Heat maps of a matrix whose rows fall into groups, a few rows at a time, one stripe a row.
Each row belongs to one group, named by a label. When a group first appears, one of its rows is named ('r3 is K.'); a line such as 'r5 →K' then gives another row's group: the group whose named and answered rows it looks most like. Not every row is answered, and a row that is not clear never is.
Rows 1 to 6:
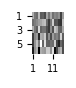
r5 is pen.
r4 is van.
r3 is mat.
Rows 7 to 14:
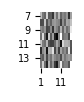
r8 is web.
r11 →mat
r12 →van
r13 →web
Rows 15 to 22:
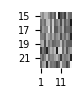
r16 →pen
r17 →pen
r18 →pen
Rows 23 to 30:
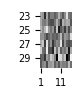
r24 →mat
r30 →van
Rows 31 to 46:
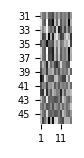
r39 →van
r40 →web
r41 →van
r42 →web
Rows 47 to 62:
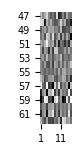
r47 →mat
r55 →mat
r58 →van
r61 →van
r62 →mat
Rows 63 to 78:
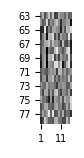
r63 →pen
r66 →van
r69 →van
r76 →web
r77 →pen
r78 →web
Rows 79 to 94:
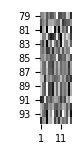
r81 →van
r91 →web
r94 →van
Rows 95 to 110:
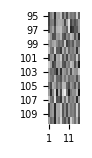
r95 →van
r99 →mat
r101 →van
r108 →van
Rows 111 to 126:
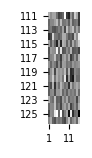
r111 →mat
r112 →pen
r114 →web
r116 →pen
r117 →web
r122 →van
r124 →web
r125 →pen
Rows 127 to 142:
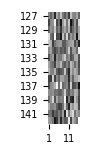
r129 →web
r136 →web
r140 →mat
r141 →mat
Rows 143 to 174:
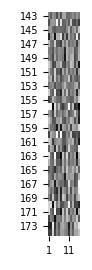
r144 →pen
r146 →van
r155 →web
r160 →pen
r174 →web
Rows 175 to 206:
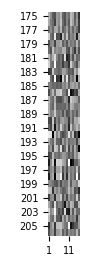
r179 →van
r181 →mat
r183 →web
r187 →mat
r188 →mat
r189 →mat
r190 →web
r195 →web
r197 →van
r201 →van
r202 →mat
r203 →mat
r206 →van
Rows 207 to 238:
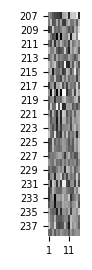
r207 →mat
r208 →pen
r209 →web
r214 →mat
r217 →van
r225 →web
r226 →web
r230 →van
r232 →web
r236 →mat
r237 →mat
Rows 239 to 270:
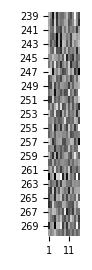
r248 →web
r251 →web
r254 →mat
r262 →van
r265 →van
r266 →web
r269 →van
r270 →mat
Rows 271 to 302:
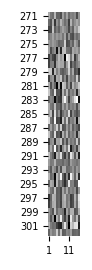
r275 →mat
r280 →van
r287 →pen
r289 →van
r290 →web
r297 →web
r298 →web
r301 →mat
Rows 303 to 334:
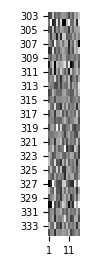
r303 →web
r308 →web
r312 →web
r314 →web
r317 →van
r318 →mat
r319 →pen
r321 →van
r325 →pen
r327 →web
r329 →web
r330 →web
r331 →van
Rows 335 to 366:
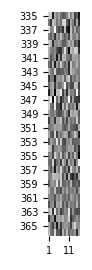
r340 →mat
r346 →van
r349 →mat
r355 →pen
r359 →pen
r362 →van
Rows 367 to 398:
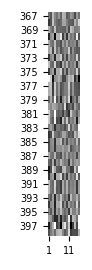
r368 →web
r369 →mat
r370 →van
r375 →van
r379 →web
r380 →mat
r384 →web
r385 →van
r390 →van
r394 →van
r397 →web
